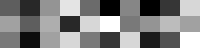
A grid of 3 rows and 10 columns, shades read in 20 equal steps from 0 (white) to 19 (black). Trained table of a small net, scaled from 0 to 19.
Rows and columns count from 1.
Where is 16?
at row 1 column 2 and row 2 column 4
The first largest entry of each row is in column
6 4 2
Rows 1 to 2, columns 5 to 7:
11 19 9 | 3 0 10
